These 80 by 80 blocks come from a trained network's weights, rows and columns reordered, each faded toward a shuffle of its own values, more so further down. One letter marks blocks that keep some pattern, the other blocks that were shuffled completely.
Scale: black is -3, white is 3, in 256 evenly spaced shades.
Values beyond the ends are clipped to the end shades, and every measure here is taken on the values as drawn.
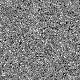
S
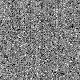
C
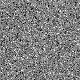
C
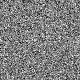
C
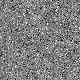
S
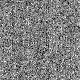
C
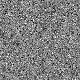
S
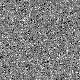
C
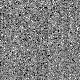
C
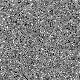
S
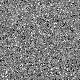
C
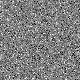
S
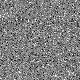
C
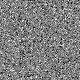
S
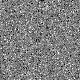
S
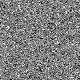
C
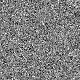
S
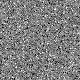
S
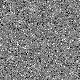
C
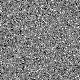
S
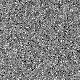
S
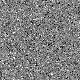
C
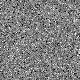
S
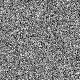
S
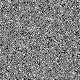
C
